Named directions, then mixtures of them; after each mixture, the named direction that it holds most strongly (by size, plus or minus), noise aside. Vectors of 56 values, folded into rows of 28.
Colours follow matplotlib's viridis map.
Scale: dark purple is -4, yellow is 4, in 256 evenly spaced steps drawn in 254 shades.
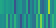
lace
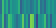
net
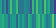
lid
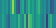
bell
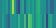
bell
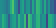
bell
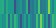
lace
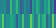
lid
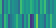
net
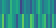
net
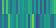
lid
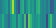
bell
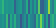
lace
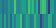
lace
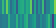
lid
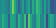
bell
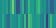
bell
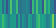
lid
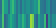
net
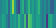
bell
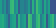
lid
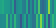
lace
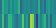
net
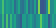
lace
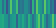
lid
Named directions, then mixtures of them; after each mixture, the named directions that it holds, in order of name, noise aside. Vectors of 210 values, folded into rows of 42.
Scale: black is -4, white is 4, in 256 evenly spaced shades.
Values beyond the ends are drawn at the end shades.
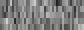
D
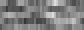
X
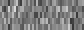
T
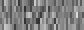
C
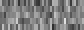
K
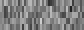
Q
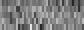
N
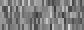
K, Q, T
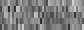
N, Q, T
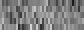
N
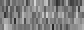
C, D, N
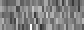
N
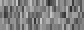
Q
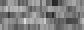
X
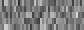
C, Q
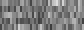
N, X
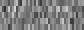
T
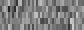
T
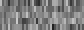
K, N, X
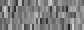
Q, T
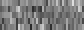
N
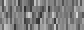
C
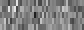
N, T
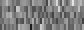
N
